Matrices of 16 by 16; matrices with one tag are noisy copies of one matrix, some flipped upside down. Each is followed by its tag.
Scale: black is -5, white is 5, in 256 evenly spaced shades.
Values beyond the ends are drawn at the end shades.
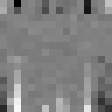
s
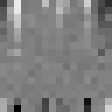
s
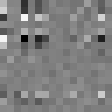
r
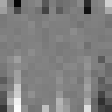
s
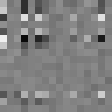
r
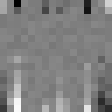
s
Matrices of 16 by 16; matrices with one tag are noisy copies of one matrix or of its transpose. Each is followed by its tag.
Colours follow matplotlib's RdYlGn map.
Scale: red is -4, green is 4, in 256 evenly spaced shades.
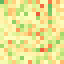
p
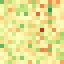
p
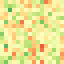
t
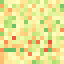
p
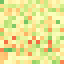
p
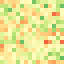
t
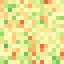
t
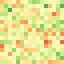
t
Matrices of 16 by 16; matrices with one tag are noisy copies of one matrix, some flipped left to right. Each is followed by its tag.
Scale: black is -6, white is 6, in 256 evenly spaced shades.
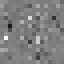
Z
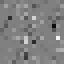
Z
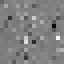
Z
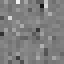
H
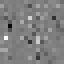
Z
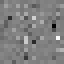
Z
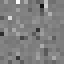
H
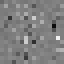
Z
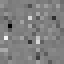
Z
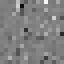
H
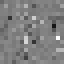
Z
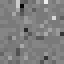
H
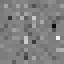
Z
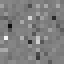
Z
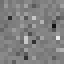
Z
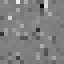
H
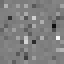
Z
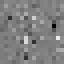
Z
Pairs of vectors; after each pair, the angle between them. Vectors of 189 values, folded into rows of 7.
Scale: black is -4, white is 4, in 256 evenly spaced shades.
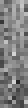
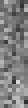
nearly opposite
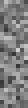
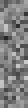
nearly opposite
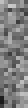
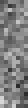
nearly opposite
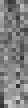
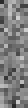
partly opposed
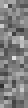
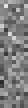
partly aligned
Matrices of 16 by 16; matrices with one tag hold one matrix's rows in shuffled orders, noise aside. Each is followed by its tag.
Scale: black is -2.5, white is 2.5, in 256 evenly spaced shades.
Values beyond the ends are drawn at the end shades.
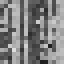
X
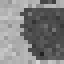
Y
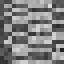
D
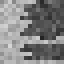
Y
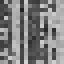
X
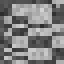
D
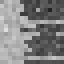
Y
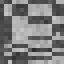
D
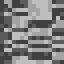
D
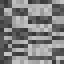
D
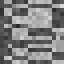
D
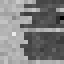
Y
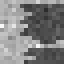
Y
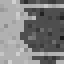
Y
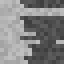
Y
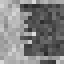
Y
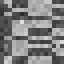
D
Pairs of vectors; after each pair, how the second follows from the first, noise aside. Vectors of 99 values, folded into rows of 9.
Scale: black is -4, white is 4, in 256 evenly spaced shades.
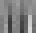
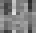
wrapped around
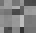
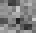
wrapped around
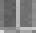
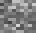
shuffled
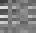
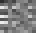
copied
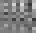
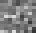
shuffled
